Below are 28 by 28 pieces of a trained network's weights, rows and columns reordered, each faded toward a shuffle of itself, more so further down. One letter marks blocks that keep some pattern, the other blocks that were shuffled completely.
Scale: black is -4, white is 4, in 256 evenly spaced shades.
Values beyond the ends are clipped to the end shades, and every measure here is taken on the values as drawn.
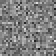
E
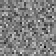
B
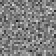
B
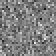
B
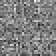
E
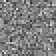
B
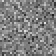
B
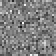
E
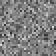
E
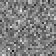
B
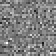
E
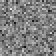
B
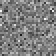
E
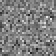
E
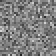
B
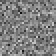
B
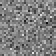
B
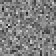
B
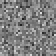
E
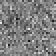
E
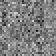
E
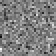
B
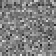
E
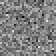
B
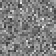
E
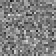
B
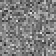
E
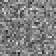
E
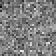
E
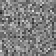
B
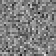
B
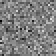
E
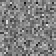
B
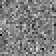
B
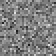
B
